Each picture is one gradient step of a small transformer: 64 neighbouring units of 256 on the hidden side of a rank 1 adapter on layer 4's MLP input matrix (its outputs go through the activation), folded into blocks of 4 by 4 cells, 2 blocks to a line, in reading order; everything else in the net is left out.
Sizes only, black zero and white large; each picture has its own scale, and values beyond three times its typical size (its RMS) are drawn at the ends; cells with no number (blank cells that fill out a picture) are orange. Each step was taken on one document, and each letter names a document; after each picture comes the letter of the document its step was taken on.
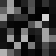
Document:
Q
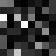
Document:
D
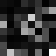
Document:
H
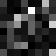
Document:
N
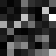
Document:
N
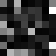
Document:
H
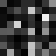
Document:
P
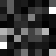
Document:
D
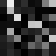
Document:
Q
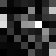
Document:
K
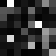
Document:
Q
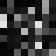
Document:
K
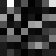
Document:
Q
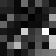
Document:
K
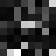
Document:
P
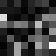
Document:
K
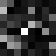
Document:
K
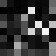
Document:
N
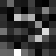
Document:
D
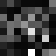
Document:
P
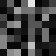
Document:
P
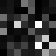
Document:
K
